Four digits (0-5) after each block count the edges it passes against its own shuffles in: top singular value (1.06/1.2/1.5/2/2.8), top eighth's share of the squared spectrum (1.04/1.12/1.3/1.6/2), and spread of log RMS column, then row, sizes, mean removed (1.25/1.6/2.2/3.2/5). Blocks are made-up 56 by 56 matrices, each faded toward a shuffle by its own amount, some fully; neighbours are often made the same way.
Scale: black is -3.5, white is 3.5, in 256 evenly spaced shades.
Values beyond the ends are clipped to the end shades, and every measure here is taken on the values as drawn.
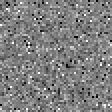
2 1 0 0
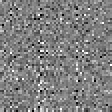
4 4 2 2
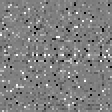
3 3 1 1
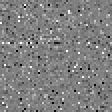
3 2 0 1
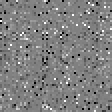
3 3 1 0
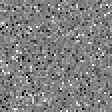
2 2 0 0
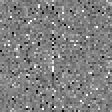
3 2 1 0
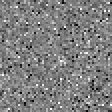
0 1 0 0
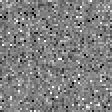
0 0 0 0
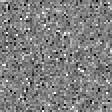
0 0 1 0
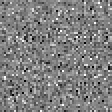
3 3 1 1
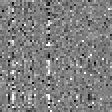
4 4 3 1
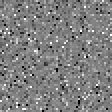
0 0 0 0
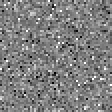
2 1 0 0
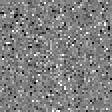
2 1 0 0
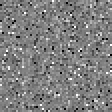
0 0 0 0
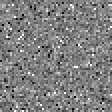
2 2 0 1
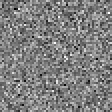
0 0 0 0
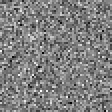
0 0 0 0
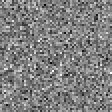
0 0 0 0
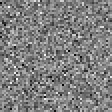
0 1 0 0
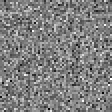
0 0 0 0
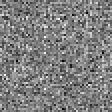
3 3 1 1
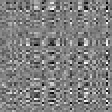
5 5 4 4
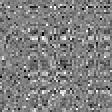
4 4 2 2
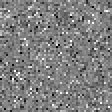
1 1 0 0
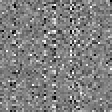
4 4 3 1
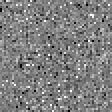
1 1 0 0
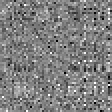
4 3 2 1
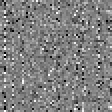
2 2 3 0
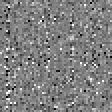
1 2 2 0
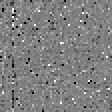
2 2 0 0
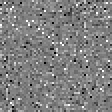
2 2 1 0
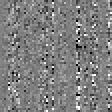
2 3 4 0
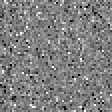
0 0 1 0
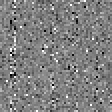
2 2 2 0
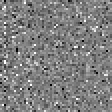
2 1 1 0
